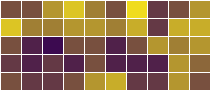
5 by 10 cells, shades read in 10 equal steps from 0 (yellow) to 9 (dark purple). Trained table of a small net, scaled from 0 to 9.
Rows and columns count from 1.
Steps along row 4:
up down up down up same same down up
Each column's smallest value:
1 4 3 1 3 2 0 3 2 2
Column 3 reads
3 4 9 7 7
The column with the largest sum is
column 2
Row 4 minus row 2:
6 4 3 5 3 4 6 1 1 3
